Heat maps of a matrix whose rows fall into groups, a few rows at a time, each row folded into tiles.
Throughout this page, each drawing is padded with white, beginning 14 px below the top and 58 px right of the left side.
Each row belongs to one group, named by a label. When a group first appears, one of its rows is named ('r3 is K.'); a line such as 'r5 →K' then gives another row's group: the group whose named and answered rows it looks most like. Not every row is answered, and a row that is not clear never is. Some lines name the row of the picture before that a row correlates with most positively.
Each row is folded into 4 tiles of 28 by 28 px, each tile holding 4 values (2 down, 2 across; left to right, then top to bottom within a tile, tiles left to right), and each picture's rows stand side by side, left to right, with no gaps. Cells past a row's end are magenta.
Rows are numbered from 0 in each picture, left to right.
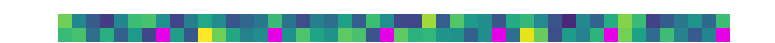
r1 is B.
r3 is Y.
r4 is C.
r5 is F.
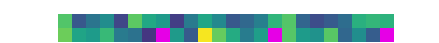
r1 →B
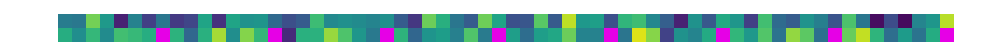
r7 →C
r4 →Y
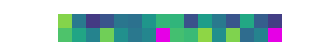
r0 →F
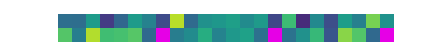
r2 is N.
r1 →N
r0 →B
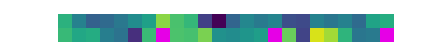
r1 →C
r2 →B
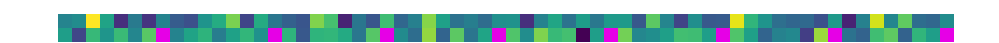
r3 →B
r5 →B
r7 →Y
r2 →B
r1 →Y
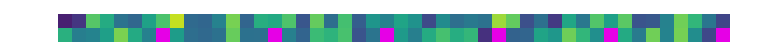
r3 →F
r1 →N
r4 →N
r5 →N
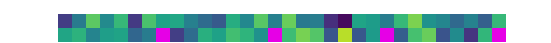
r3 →C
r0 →Y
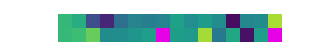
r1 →C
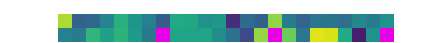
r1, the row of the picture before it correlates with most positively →1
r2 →B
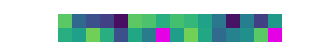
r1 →C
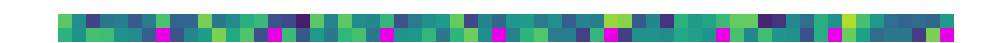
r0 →F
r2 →Y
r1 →Y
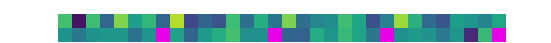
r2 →N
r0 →N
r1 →N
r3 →C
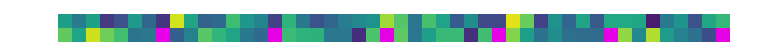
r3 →B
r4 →F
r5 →F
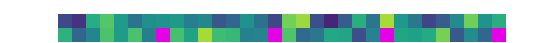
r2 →F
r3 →F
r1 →B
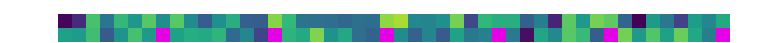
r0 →Y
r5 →B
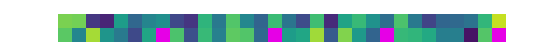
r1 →Y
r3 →C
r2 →Y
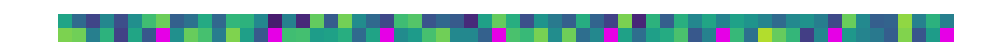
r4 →B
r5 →N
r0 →F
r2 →Y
